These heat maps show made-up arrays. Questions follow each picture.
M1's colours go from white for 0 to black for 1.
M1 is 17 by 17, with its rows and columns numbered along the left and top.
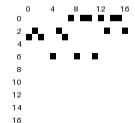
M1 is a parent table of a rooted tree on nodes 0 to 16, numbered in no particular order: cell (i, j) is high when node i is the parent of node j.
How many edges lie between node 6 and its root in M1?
1
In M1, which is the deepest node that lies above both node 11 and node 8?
6
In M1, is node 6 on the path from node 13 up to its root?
no
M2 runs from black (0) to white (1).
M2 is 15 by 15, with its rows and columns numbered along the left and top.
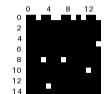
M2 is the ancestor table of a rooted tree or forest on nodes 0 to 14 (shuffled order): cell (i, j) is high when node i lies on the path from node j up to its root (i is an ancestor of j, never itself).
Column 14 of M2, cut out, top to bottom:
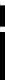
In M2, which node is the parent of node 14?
5
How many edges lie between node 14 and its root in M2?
2
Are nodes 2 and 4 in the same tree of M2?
no
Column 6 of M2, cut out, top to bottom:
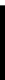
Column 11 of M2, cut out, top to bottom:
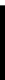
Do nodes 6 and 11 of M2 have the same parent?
yes
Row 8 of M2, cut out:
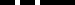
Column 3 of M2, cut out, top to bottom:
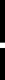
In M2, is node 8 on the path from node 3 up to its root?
yes
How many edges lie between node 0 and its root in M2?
0
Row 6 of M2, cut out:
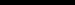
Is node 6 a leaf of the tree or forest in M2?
yes
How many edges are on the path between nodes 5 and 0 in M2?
1
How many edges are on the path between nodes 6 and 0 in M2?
1
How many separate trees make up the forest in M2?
5
